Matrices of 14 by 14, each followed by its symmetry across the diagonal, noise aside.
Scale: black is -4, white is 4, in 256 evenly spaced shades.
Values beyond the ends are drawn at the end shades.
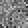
symmetric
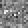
neither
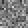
neither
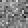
neither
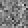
neither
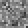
symmetric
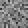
symmetric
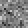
neither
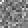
symmetric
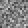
symmetric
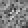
symmetric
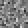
neither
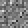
symmetric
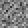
symmetric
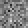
neither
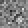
symmetric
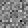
symmetric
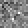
symmetric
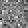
neither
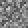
symmetric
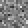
neither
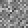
symmetric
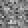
neither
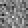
neither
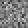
neither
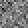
symmetric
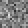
neither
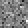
neither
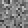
neither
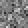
symmetric
